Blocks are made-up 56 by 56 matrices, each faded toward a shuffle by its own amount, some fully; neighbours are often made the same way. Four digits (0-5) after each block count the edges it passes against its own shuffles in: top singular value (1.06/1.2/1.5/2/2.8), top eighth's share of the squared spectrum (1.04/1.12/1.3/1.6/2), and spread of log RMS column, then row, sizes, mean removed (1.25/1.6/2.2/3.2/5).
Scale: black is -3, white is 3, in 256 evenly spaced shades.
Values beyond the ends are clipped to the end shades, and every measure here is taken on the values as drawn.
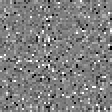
3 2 1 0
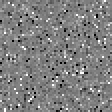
0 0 0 0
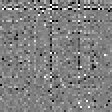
4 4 2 2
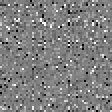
3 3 1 1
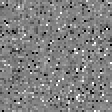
2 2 0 0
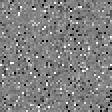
1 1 0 0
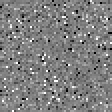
2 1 0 0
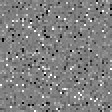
1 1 0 0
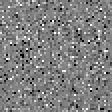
2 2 1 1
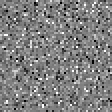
3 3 1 1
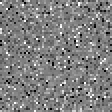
0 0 0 0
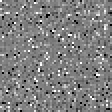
1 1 0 0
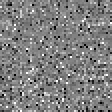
3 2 1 1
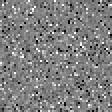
2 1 0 0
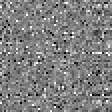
4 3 1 1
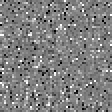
0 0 0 0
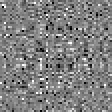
4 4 2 2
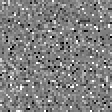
1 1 0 1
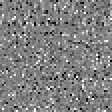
3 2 0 1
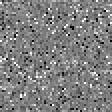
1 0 0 0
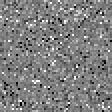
2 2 0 0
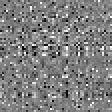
4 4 2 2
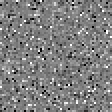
0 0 0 0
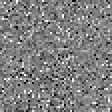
2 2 1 0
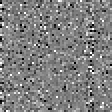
2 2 2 0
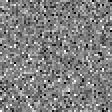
1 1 0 0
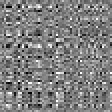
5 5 3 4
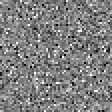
1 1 0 0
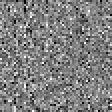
1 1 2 0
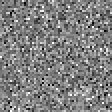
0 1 1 0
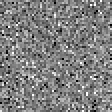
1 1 1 0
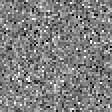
0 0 0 0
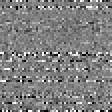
2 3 0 4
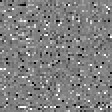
3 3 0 1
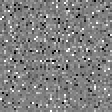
3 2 0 1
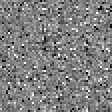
3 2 1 0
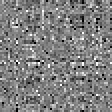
4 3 2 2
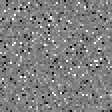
1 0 0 0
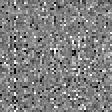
3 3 2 1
